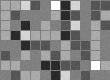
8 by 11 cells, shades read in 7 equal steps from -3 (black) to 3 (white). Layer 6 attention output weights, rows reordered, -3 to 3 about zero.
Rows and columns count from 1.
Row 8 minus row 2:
-1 0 1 1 0 -3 4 1 -1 1 -1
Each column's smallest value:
-1 -2 -2 -1 -2 -2 -2 -1 -1 -1 -1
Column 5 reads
0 0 1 1 -1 1 -2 0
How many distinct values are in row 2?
4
